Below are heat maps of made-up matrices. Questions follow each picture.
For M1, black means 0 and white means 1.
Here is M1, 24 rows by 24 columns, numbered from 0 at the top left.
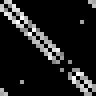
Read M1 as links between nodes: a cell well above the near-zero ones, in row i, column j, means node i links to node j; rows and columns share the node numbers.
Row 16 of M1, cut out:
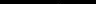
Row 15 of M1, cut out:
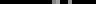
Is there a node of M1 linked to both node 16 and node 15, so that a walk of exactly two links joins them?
no
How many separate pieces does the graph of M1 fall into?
2
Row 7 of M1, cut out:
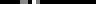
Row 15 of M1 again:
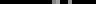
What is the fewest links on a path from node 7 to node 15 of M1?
4
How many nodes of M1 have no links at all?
1
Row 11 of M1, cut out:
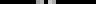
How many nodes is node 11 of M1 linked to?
4
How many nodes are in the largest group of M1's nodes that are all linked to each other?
3
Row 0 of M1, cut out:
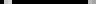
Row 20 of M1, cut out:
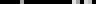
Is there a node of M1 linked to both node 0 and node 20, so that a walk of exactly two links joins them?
yes
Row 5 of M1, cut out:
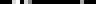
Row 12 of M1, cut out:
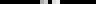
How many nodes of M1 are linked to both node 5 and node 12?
0
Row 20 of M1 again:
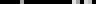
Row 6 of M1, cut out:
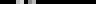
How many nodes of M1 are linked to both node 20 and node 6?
1
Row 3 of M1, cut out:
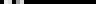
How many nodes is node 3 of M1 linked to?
4
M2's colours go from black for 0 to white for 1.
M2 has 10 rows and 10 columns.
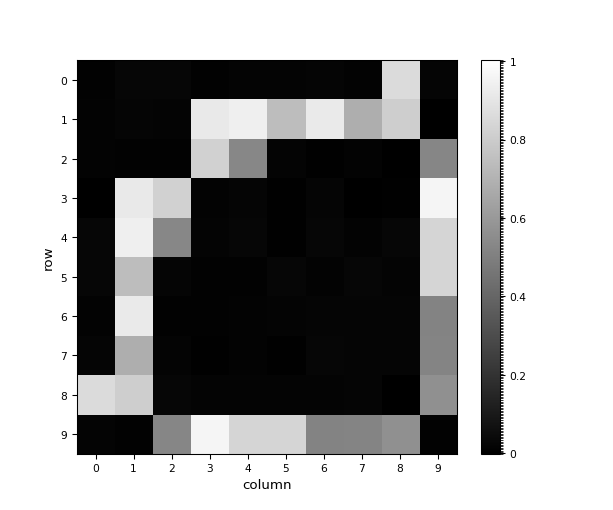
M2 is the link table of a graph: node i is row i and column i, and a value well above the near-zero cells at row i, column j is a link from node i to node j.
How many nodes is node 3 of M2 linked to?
3
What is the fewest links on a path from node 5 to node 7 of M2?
2
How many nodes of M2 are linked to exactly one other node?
1
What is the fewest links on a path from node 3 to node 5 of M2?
2
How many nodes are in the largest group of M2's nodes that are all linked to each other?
3
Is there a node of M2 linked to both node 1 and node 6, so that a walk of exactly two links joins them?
no
